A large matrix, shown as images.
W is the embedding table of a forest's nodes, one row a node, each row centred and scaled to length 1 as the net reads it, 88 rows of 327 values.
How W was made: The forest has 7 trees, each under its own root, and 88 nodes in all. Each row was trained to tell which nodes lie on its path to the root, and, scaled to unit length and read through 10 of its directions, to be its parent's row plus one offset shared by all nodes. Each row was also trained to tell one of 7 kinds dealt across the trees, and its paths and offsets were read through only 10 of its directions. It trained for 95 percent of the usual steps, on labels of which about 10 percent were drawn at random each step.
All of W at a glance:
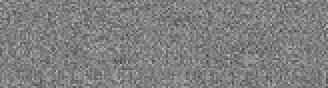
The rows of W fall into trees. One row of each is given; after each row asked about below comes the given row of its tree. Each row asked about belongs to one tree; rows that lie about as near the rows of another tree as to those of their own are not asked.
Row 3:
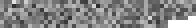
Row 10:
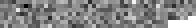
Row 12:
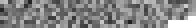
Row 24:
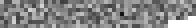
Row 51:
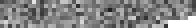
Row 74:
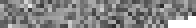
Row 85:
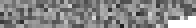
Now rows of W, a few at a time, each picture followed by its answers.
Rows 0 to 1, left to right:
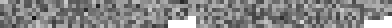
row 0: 85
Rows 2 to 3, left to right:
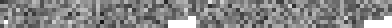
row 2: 74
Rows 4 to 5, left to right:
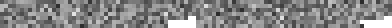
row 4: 10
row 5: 85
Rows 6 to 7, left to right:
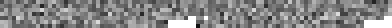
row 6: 74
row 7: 10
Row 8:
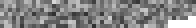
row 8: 74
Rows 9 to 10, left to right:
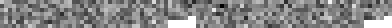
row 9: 85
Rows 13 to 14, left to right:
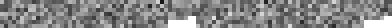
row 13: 24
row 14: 12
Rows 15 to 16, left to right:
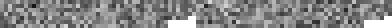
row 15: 85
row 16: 74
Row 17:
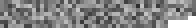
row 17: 24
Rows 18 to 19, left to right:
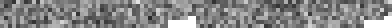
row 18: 24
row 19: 85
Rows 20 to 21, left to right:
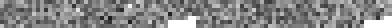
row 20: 12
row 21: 24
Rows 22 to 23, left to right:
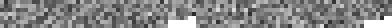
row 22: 24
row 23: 51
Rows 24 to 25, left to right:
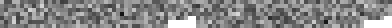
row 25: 12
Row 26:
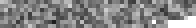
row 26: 85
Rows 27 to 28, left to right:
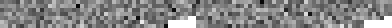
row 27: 3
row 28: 74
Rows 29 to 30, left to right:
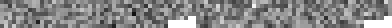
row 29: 74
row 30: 85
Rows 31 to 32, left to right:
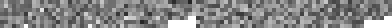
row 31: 10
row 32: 74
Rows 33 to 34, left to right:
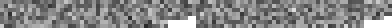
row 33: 85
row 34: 24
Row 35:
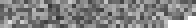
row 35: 12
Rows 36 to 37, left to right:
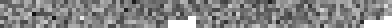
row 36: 74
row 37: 24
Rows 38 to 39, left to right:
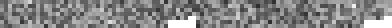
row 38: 51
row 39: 24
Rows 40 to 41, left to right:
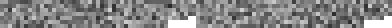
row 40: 24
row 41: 74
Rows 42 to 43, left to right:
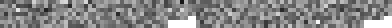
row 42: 10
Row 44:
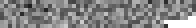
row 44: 85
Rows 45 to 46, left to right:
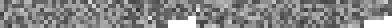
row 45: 3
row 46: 3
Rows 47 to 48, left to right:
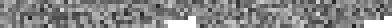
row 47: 51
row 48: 51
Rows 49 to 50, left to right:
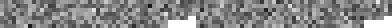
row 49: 10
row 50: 3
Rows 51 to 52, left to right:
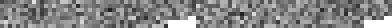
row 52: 74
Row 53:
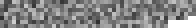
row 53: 24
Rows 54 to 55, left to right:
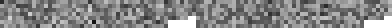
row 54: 10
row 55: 51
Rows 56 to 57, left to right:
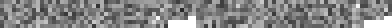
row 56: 51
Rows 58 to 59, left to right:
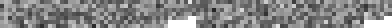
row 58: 3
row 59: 24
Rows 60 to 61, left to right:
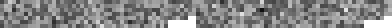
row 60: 51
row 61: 85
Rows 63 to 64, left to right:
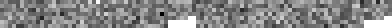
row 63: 3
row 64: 10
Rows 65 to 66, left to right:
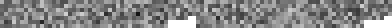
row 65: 24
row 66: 51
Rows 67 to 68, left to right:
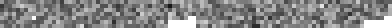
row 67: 24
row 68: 10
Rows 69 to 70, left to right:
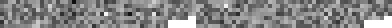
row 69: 51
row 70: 74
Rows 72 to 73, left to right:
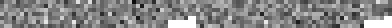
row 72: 74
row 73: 3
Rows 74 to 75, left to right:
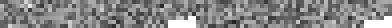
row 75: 24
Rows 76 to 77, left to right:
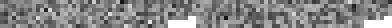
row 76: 10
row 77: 51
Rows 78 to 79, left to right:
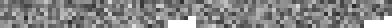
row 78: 10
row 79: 74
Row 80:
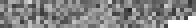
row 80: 51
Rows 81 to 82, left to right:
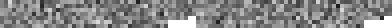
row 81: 51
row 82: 3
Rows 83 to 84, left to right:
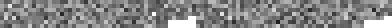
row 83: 3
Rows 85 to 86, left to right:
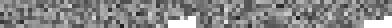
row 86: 10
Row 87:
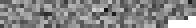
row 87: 74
